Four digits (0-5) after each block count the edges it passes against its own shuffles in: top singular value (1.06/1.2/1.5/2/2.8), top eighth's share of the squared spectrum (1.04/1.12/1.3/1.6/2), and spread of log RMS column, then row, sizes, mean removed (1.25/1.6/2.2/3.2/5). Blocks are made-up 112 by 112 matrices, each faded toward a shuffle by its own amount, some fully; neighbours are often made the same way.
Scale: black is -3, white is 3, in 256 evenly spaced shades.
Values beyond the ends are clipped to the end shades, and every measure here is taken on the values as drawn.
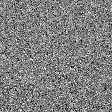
0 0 0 0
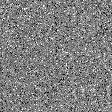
3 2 0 0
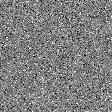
2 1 0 0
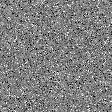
0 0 0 0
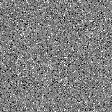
3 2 1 1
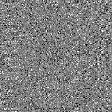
4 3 2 1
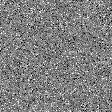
2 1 0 0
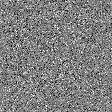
2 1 0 0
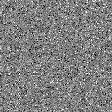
3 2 0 0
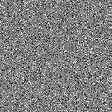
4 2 1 1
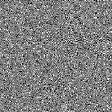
4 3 2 2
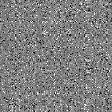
4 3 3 2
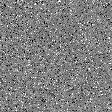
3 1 0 0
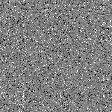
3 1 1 0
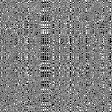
5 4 4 3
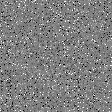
3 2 1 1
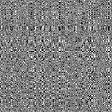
5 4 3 3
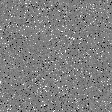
0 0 0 0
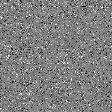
1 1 1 2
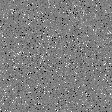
1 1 0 0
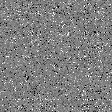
1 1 1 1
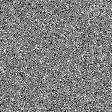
0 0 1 0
